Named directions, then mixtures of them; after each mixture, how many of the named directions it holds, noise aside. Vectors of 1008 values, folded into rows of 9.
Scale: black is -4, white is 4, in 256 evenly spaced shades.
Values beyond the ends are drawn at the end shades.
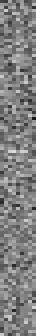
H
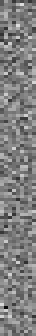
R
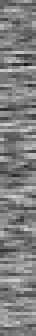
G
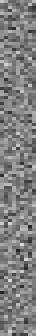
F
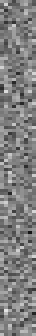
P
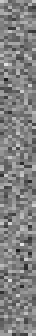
one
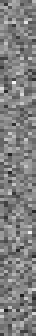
one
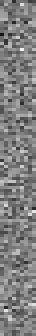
three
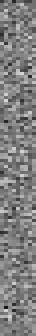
two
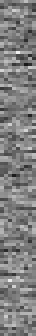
two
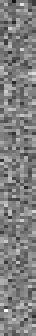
two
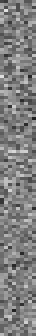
one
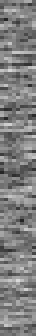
one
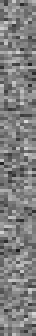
three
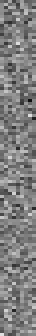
two
